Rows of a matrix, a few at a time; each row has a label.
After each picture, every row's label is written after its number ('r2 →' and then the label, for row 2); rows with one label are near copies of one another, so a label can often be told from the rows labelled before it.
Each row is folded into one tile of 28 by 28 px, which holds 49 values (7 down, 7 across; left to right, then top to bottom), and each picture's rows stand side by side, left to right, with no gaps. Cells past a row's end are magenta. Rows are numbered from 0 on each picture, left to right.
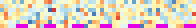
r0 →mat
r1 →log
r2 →log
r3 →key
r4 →mat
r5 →key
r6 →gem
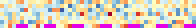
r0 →log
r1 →log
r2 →gem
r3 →gem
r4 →gem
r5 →key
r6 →key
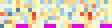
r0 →key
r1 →mat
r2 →gem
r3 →mat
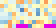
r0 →log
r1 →key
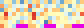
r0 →mat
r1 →mat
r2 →gem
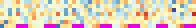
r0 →key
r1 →mat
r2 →key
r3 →gem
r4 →gem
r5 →mat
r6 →gem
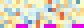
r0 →key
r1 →log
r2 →mat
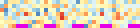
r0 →gem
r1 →key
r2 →mat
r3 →key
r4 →mat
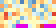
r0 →mat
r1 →gem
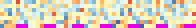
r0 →key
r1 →gem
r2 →log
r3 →key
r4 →key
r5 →key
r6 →gem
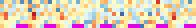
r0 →mat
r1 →mat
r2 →mat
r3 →log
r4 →key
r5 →key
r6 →mat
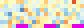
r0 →log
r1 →key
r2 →key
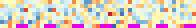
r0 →log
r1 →log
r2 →key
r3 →gem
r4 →key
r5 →log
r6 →gem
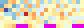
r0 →gem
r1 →mat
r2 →mat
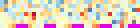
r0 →gem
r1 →mat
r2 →gem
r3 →gem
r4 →log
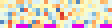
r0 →log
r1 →key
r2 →mat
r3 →log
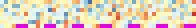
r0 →gem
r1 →log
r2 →log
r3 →gem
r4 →mat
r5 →mat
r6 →gem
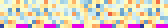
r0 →key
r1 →key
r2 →key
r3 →gem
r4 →key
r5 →key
